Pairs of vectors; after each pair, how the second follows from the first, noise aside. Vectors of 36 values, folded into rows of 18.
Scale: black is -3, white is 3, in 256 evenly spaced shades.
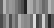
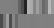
partly zeroed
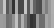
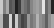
wrapped around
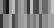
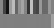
partly zeroed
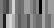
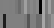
partly zeroed
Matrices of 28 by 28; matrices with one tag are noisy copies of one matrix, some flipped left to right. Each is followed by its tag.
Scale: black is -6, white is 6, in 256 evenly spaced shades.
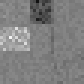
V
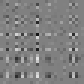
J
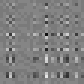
J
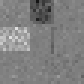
V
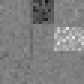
V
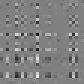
J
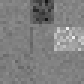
V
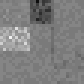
V
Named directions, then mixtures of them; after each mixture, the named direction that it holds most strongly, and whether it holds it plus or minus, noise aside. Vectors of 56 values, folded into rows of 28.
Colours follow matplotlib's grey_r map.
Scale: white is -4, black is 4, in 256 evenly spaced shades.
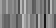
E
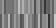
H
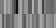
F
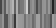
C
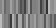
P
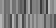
P, plus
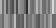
C, minus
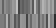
H, minus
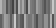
C, minus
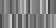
P, minus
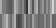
C, minus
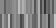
H, plus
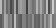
C, minus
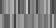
C, plus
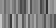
P, plus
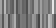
C, minus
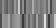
E, minus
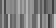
H, plus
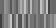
P, minus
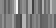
F, minus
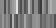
F, minus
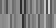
E, minus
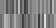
E, minus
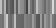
C, minus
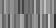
H, minus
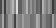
C, plus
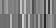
E, plus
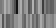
F, plus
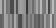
C, minus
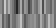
F, plus
